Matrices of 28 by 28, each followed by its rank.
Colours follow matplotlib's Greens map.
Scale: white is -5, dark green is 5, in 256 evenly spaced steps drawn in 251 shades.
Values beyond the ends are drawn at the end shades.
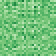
three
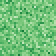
full rank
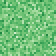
full rank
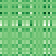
one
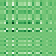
one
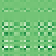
one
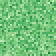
full rank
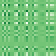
one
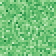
full rank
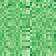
three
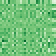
three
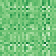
three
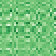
three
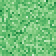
full rank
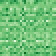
three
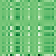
one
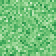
full rank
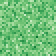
full rank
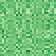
three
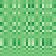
one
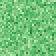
full rank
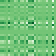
one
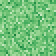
full rank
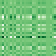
one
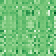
three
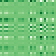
one
